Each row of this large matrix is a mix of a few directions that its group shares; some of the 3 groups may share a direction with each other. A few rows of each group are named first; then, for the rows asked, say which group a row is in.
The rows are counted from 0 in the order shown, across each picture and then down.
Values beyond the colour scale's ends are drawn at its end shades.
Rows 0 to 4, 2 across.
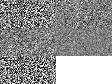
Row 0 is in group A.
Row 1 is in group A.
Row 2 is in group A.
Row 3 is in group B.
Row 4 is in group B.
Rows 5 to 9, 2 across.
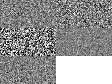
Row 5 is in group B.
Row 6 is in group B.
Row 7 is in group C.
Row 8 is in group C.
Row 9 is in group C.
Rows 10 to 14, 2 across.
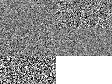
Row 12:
C
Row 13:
B
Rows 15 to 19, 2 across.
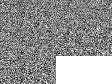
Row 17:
C
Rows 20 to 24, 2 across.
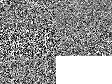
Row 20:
B
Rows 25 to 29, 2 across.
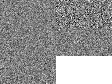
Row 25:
B
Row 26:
C
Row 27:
C
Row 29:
A
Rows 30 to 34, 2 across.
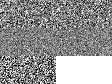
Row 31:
B
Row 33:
C
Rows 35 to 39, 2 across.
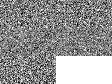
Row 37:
A
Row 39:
C
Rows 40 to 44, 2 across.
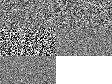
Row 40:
C
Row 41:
B
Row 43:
B
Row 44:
C
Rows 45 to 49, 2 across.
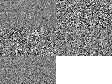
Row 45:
B
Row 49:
B
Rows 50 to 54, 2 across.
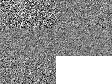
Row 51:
A
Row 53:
C
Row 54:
C
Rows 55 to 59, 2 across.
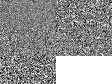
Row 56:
B
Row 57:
C
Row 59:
B
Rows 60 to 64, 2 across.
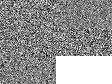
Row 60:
B
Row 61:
B
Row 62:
A
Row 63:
C
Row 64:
B
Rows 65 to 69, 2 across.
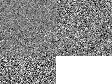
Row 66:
B
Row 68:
A
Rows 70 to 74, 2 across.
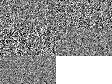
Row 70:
C
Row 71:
C
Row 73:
B
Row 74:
C
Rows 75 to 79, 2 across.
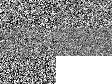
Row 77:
A
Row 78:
C
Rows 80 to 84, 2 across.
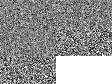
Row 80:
C
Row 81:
C
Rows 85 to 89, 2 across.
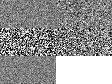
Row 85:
C
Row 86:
A
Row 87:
C
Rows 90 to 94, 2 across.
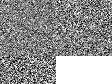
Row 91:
B
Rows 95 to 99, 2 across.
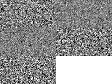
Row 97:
B
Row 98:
B
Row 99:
B
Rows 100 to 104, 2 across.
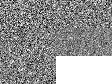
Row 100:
C
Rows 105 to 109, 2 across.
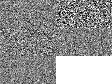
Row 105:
B
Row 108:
C
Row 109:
C
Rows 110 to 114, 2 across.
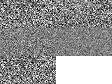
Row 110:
A
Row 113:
C
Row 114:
A
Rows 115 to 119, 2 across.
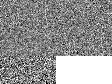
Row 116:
A
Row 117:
A
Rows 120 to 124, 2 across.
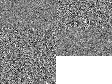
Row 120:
B
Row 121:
B
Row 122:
C
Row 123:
A
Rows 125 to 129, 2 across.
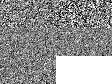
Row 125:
C
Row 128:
B
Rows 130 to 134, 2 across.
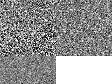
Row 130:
B
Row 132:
A
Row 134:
B
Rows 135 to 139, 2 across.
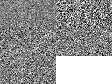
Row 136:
C
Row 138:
A
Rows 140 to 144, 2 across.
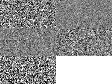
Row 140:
C
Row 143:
B
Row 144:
C
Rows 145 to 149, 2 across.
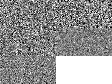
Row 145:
C
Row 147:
B
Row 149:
C
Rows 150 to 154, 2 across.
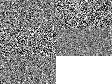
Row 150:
B
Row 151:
A
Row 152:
A
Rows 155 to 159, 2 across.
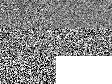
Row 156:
B
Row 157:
C
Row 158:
B
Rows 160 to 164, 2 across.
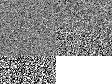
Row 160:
A
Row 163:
C
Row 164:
C
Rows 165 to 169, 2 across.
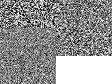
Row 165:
B
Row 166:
A
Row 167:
C
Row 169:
A
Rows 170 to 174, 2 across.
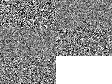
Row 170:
C
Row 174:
B
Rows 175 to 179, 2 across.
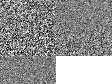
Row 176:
C
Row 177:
C
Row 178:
C
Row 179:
C
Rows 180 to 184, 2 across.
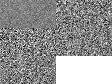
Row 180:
A
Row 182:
C
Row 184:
A
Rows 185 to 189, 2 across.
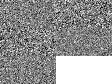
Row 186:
A
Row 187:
A
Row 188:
B
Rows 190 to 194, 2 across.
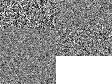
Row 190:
B
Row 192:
B
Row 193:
B
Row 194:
B
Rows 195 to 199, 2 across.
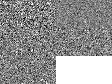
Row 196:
B
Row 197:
B
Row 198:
C
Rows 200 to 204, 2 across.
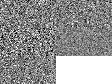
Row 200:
B
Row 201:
B
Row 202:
B
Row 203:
A
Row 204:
C
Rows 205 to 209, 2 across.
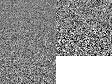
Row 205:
B
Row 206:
B
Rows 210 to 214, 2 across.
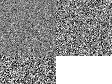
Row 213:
C
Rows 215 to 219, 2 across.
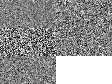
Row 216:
A
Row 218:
C
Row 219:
B
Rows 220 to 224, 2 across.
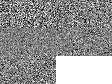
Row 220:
C
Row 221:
B
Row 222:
C
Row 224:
A
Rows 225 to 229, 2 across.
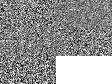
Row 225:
A
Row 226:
C
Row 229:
C
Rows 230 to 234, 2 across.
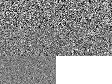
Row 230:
B
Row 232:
C
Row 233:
B
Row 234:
A
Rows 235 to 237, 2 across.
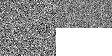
